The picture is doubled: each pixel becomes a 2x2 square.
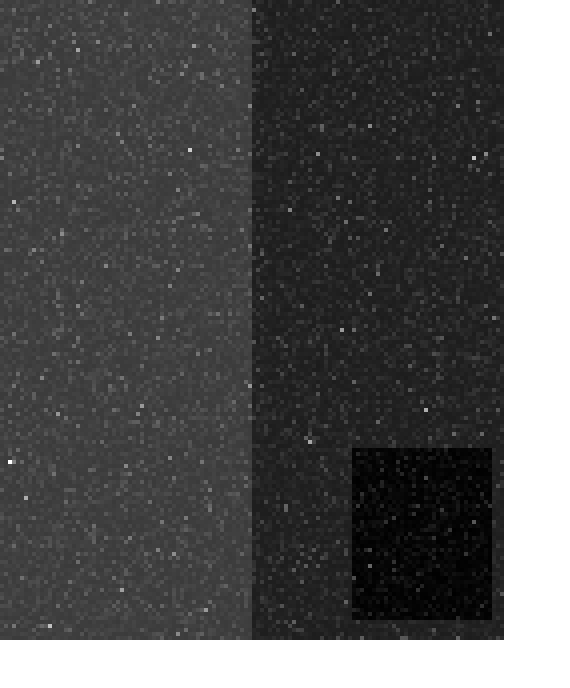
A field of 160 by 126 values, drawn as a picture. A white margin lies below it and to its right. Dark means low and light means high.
The ninth with the lowest average is the bottom right. The left part is higher, up to a seam about 50% of the way across. An odd patch, lower than its surroundings, sits in the bottom right. Overall the values sit about 20% of the way up the scale.
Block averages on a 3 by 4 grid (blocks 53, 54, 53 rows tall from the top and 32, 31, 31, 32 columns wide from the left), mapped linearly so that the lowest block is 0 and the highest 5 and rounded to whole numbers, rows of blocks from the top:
5522 / 5522 / 5520
